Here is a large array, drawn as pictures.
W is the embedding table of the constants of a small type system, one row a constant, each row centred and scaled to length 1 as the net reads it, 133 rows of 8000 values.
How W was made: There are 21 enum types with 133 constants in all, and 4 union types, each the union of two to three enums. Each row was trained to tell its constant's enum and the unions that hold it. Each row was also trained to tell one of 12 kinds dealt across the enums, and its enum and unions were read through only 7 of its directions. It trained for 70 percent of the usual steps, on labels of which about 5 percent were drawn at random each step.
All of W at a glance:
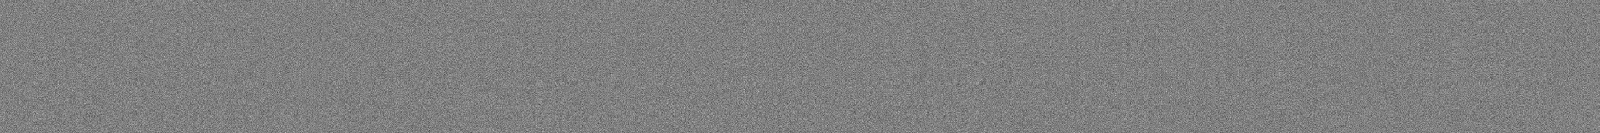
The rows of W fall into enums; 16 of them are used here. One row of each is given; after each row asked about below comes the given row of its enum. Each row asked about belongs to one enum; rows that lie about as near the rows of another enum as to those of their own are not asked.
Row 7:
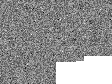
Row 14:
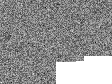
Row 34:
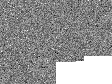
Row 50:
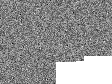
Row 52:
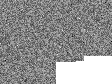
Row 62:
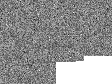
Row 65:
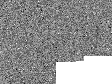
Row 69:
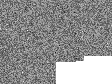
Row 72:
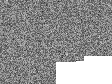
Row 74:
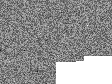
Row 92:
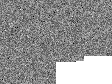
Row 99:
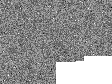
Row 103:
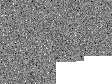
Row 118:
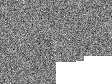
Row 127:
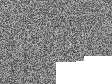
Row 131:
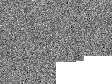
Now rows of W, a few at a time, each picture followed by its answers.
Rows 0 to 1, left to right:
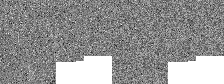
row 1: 69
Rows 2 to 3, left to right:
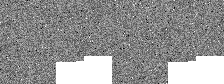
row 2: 72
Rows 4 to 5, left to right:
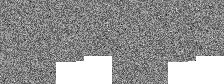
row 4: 74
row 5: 52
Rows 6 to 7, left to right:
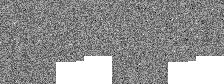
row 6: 127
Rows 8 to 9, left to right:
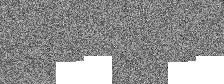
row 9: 118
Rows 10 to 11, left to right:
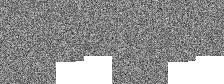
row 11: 74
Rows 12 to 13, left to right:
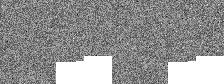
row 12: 118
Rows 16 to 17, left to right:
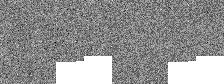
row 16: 99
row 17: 72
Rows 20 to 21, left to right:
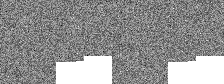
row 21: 14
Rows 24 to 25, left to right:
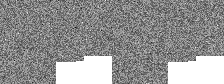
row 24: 74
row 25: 69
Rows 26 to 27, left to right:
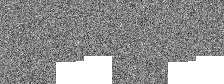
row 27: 7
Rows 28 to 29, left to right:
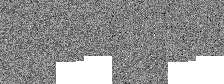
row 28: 62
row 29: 118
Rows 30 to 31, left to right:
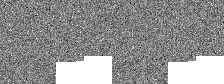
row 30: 7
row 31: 7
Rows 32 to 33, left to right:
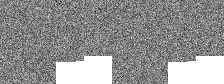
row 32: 131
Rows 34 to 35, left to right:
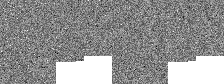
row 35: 69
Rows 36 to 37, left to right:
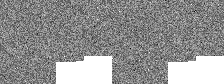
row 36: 50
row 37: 131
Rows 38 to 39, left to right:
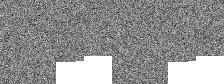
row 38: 14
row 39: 50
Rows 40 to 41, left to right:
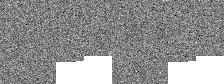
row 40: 74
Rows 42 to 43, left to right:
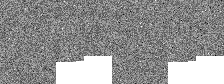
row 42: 65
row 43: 131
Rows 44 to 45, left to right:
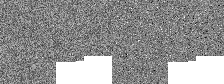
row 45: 131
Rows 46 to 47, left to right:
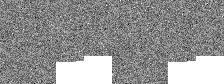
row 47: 69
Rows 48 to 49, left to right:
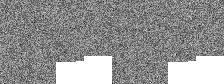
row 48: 99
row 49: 127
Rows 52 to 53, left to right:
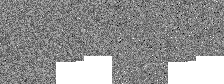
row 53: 62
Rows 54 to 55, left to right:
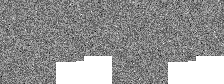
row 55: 131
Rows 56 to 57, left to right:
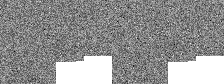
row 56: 34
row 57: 52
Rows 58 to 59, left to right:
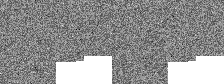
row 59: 118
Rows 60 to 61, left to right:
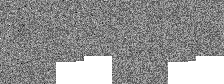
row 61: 65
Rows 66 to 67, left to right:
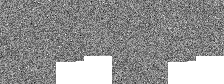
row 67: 34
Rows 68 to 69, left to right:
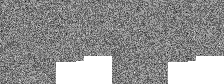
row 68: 7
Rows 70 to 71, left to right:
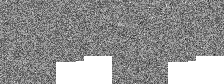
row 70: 14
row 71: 127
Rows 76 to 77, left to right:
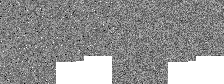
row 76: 65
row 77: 118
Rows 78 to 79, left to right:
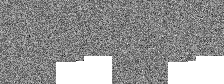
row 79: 118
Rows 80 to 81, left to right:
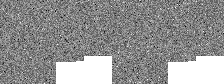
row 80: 50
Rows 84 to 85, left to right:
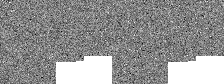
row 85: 62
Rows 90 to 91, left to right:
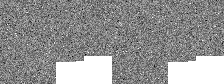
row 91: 127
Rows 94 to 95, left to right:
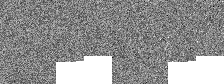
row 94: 65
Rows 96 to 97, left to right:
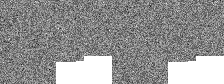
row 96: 69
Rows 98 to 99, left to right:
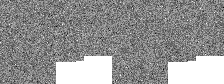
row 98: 127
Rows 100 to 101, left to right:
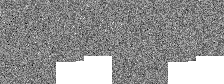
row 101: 50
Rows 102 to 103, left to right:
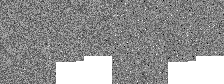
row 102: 50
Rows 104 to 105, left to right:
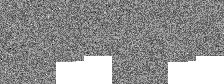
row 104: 52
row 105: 118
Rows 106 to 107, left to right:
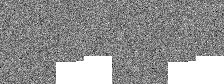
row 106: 74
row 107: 74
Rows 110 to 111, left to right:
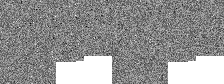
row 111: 69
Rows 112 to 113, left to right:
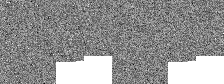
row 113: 14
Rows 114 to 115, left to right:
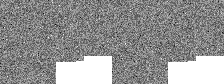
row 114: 7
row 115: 52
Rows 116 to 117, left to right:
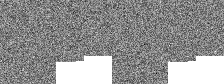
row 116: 52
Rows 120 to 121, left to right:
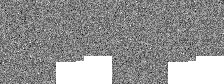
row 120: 52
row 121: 7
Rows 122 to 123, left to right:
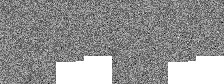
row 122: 62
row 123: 69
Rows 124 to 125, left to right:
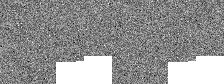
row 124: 99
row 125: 14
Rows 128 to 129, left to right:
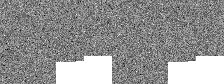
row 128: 52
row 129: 65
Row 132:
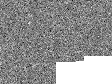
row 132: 62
